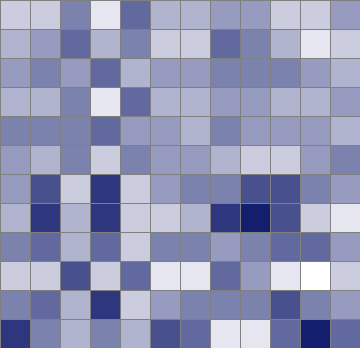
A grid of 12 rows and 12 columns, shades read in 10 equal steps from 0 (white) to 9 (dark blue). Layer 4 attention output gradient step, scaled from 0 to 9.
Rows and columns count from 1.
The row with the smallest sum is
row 10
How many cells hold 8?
6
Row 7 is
4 7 2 8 2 4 5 5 7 7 5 4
